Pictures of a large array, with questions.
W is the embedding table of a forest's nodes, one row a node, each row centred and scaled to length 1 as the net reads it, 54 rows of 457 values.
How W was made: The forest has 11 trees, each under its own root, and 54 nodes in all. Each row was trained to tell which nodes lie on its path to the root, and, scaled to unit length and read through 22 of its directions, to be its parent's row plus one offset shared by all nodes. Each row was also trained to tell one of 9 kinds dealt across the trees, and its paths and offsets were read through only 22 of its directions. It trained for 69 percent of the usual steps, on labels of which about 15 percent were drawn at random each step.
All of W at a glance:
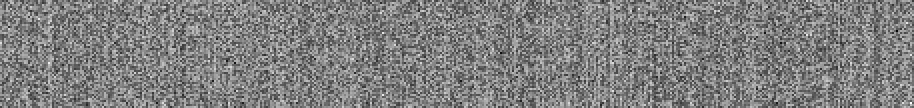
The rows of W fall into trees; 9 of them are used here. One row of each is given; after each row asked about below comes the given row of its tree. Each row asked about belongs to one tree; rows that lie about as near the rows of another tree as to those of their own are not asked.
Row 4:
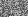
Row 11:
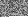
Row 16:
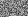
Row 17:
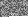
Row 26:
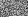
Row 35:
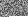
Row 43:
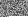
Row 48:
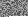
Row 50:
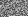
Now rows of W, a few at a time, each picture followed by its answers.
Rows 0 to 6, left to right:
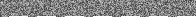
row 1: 4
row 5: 16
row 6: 26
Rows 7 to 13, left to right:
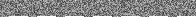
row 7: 43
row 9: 50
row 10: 50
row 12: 35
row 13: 16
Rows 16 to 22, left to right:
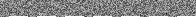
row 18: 50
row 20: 48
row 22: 35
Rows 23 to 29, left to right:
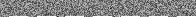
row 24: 35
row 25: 17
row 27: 17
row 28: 43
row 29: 16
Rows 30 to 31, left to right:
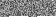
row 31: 17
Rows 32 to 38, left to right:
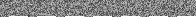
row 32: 50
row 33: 11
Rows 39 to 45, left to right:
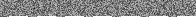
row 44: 16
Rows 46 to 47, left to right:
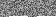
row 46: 43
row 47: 16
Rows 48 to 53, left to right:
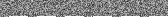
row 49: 43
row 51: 17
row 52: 43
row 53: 17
